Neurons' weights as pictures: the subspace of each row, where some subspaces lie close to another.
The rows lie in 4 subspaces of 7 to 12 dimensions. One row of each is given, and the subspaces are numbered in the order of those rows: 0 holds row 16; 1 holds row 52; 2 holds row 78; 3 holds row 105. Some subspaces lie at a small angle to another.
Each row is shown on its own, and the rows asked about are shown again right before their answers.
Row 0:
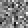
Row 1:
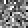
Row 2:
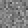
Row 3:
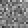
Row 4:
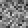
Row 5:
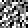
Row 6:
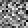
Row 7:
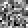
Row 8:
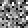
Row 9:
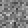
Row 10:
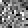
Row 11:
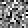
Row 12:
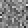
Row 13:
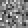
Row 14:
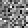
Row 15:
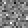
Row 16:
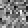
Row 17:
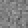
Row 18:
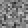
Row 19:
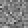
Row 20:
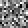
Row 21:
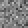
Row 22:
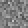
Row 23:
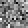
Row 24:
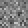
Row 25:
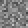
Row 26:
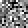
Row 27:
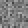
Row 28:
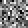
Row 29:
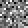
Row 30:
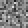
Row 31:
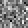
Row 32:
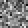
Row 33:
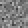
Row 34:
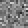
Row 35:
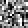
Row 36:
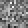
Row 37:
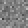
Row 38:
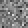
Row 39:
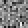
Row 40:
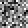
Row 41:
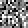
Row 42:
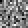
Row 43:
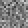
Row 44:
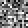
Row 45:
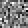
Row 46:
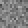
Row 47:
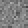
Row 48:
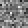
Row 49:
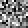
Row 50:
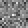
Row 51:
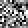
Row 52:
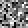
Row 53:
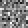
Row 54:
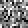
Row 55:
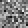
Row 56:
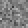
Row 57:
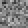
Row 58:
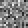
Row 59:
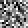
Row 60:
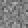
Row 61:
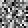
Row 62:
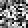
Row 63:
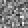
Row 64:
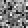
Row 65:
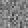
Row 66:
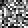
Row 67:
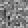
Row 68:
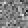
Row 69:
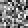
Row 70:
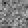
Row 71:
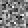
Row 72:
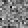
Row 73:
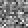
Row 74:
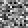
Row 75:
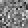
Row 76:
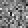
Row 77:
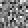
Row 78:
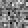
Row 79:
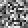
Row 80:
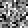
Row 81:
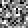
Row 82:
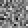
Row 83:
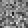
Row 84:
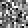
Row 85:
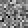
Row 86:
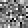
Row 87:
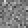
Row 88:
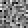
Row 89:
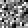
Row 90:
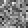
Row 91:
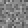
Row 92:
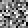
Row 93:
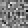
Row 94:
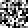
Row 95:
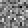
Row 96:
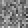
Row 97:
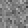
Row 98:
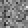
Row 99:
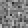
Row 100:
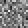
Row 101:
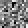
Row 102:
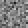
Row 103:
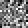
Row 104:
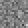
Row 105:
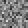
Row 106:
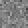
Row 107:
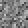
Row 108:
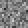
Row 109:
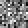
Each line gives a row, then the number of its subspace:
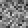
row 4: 0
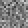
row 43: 2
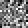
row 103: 2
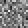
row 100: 3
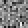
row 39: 3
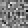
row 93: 3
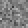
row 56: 0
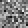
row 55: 2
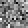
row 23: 0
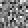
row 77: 1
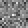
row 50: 2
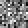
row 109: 2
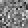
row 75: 1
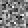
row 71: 1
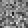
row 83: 2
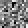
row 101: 2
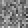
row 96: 0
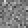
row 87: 1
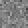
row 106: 1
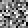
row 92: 2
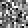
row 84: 0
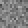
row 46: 1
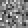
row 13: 1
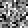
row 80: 0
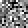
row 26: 0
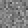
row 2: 3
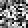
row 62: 0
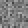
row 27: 3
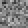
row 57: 0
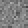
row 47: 3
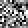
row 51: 2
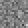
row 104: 2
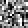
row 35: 3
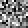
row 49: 0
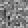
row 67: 0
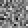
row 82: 2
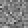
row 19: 2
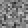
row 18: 1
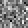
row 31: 0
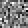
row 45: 3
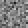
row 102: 1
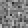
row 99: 3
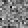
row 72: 3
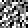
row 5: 1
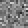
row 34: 3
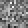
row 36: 1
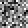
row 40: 0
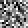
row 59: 2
